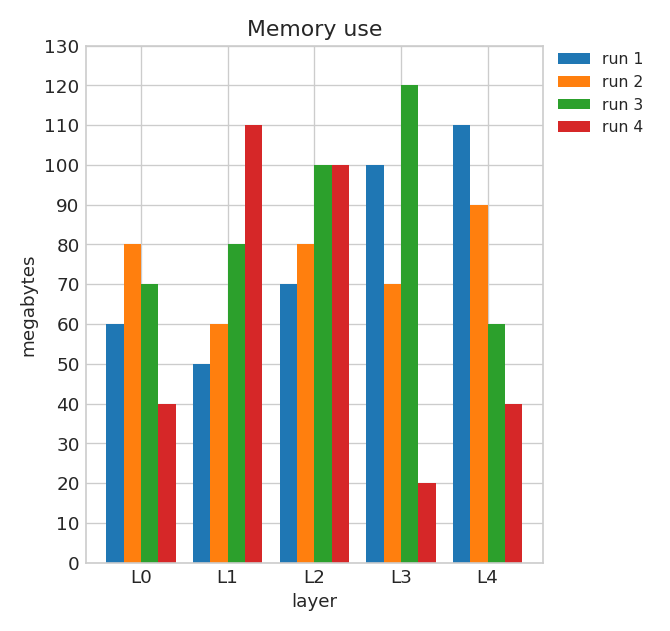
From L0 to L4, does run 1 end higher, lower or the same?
higher
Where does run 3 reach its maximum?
L3
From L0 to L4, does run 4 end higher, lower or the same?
the same
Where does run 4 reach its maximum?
L1
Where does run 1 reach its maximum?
L4
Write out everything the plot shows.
Title: Memory use
x-axis: layer, ticks L0 L1 L2 L3 L4
y-axis: megabytes, ticks 0 10 20 30 40 50 60 70 80 90 100 110 120 130
Legend: run 1, run 2, run 3, run 4
Values:
run 1: 60 50 70 100 110
run 2: 80 60 80 70 90
run 3: 70 80 100 120 60
run 4: 40 110 100 20 40
